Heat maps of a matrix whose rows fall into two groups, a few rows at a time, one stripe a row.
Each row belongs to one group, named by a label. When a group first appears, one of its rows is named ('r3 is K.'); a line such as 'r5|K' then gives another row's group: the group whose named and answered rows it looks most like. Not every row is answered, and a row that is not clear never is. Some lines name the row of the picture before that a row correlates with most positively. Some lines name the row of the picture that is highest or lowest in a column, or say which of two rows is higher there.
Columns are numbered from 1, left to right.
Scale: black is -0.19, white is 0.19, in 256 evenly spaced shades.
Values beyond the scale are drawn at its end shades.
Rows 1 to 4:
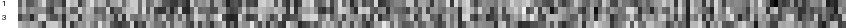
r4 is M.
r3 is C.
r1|C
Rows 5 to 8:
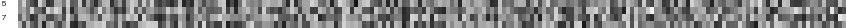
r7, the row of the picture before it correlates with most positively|2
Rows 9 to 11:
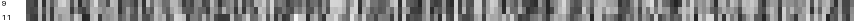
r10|M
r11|M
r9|M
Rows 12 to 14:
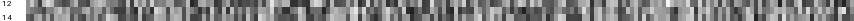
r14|M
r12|C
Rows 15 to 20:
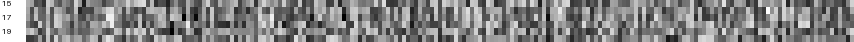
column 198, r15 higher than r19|Yes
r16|M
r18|M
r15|C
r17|M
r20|M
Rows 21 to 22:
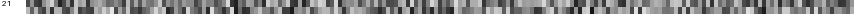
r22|M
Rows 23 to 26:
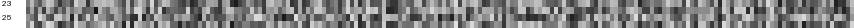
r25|M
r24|C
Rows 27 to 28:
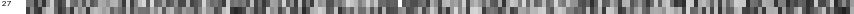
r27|C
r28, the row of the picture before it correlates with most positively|23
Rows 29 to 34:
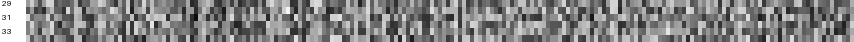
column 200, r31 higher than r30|No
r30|C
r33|C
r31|M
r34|M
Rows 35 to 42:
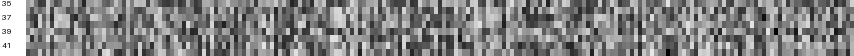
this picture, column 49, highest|36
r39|C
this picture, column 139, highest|39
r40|M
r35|C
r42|M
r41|M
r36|M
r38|M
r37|M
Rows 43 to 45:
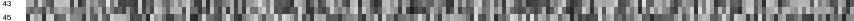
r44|M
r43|M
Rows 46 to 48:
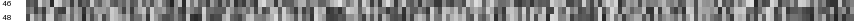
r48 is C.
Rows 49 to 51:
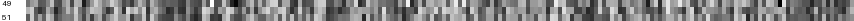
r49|C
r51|C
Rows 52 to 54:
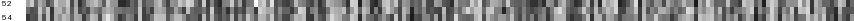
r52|M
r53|M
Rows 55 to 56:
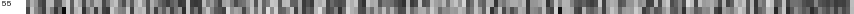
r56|C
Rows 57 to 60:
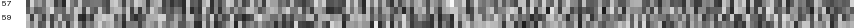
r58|C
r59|M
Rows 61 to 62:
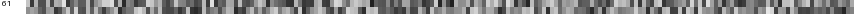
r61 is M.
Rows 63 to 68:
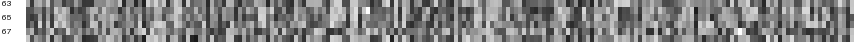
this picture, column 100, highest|65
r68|M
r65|M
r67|C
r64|M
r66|M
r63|M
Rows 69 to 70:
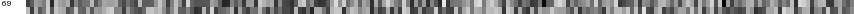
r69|M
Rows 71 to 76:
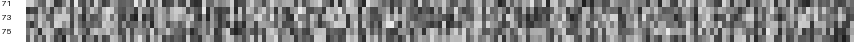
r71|C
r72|M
